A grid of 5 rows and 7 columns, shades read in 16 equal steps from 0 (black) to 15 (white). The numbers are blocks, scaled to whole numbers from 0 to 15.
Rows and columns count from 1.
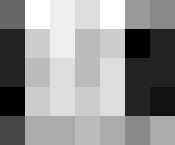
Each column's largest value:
6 15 14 13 15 9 10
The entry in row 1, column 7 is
8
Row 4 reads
0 12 13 12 13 2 1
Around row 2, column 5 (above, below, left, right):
15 13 11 0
